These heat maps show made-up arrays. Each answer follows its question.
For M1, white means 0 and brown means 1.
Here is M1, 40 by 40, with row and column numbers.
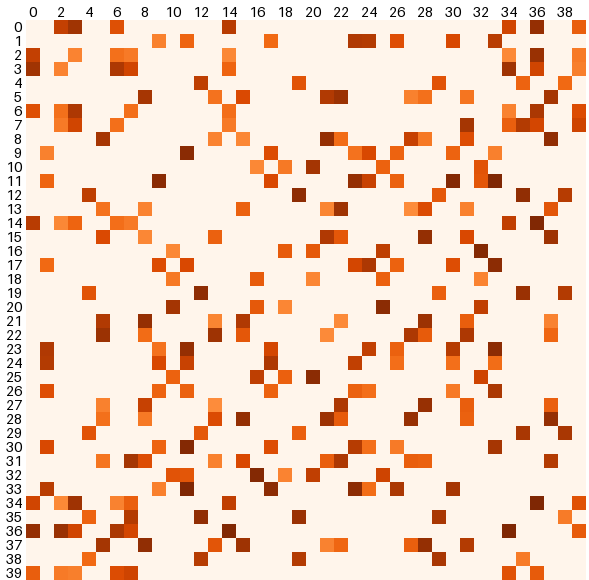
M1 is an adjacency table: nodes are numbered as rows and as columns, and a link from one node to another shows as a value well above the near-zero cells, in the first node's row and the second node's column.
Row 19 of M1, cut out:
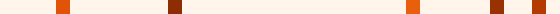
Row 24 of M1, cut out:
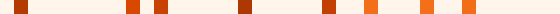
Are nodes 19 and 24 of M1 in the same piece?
no
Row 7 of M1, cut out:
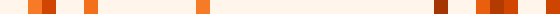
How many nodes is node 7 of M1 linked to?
9
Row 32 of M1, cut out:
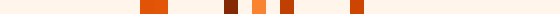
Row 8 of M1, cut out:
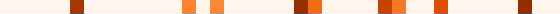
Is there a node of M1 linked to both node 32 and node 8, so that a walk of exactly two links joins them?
no
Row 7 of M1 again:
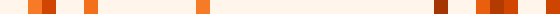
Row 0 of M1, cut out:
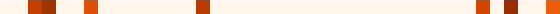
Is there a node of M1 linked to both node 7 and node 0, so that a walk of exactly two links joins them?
yes
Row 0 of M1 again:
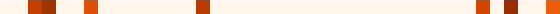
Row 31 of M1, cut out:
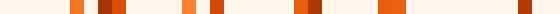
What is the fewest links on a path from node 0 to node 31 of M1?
3
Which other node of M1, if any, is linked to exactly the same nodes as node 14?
node 39
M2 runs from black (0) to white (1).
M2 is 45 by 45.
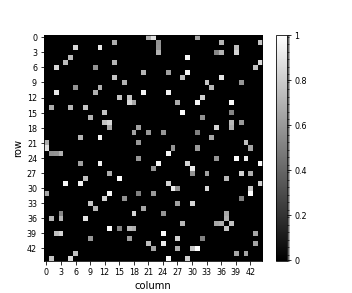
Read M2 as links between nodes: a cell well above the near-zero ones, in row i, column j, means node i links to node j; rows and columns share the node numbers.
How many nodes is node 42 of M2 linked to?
4
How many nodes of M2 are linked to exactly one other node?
0
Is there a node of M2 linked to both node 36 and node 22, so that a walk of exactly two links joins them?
no
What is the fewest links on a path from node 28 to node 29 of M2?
5
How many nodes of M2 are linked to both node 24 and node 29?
0
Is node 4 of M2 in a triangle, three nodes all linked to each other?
no
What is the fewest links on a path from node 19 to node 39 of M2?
2
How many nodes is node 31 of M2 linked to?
5
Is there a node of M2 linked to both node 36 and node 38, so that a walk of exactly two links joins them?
yes
